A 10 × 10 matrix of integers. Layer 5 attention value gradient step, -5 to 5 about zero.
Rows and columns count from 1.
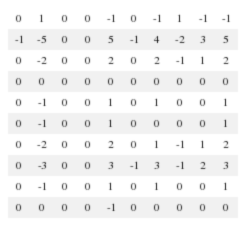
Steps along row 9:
down up same up down up down same up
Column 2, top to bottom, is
1 -5 -2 0 -1 -1 -2 -3 -1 0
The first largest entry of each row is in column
2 5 5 1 5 5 5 5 5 1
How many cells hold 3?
4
